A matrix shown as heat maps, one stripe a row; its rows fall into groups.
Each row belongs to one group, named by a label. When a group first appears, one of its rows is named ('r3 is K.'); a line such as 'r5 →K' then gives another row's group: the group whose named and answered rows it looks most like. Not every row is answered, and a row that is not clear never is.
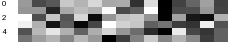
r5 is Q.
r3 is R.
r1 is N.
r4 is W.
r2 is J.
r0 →N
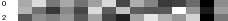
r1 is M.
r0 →W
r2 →Q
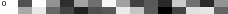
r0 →W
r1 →R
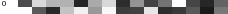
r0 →W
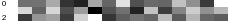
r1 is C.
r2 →Q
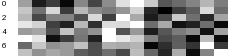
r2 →M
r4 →W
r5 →R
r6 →R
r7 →J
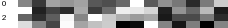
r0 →J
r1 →R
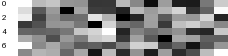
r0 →J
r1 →J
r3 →C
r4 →W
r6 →J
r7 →J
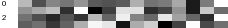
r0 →J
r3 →N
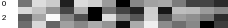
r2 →C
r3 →Q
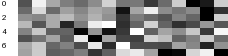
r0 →W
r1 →Q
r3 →N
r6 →M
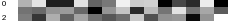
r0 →R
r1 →C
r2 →J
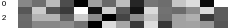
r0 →M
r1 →C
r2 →Q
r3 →C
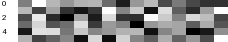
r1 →J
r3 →C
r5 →M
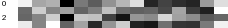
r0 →J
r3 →J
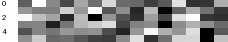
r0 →W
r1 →N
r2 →C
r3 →N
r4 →Q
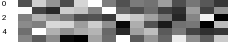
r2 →R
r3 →W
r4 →Q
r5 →M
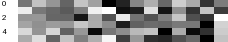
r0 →Q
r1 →N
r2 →M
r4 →J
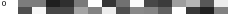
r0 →M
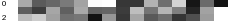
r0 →N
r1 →J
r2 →J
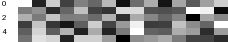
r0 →J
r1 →R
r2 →J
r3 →M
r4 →M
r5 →Q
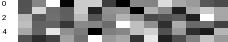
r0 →Q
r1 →C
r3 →R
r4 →J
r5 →N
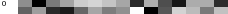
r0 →N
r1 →M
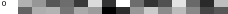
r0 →M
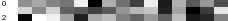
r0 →C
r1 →J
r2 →W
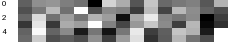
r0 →C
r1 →C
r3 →Q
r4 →M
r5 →M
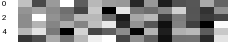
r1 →M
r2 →Q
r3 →W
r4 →C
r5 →W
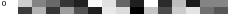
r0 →N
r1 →C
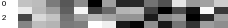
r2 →W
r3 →N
